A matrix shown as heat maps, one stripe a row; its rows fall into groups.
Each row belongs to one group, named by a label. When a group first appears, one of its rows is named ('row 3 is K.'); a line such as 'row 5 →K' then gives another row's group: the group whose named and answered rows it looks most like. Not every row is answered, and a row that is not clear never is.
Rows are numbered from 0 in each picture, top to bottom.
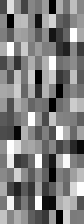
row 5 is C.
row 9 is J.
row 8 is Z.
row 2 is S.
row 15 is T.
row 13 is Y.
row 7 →S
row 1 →C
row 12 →S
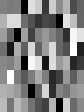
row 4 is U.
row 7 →T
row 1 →T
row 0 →U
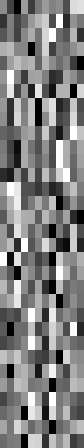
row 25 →T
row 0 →Y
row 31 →U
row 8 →C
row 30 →S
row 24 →Z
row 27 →S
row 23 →C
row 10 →J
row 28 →Z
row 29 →U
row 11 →J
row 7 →C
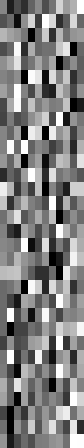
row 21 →J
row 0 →Y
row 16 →J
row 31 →Y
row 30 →C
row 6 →S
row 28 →Y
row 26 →J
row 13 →Y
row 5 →U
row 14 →T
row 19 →T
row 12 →Z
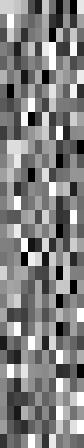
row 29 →J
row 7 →Z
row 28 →Y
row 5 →Y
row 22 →Y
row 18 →U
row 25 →J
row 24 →Z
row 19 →T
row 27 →J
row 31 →Z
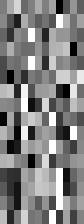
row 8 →Z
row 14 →J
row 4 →Z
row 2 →Z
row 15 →T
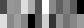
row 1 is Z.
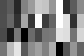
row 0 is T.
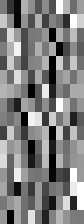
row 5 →S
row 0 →J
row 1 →Y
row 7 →J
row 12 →S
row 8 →U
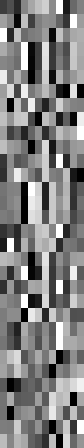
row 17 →Z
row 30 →S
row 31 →T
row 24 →J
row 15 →U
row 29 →C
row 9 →Y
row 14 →U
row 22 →U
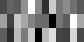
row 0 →Z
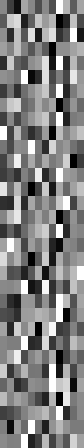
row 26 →T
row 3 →S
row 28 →T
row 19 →Y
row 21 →J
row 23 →C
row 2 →C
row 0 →J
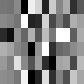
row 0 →U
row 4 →S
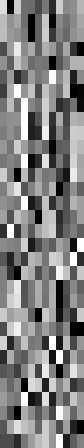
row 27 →U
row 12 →Y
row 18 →C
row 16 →Z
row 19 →J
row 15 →C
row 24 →T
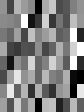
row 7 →C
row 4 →C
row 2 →C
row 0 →C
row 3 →Y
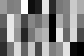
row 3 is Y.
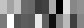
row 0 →T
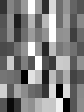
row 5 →U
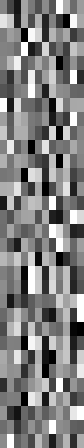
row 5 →C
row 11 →T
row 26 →Y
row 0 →J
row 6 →Z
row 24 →U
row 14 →Z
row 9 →T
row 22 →S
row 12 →U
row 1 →Y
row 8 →S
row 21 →Y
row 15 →S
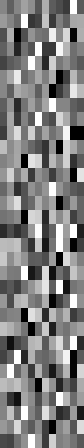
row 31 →Z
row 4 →Z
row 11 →U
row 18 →T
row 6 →S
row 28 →J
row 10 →T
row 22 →U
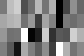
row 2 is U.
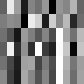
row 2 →J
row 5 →J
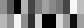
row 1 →S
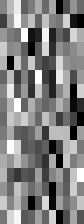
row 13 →S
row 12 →Y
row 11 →T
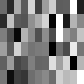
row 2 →J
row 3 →S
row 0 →C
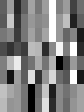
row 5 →C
